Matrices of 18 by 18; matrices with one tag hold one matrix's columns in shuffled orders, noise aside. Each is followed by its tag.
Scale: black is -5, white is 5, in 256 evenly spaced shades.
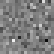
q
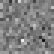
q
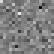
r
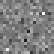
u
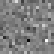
q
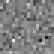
q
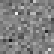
u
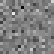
r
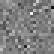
r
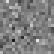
q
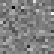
r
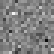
u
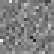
q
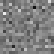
r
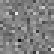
u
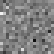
u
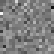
r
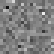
r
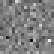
q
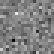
u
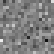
q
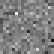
u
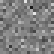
r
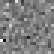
q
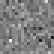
q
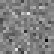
u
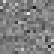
r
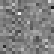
r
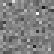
r
